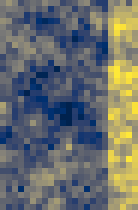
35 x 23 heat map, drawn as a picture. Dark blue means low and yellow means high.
Seam: vertical, 80% of the way across, the right part higher. Ninth with the lowest average: centre. Stripes: none.
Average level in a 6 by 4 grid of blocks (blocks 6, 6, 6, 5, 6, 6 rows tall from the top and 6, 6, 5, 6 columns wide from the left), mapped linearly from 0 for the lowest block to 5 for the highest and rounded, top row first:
2124
2114
1015
1005
1215
2214
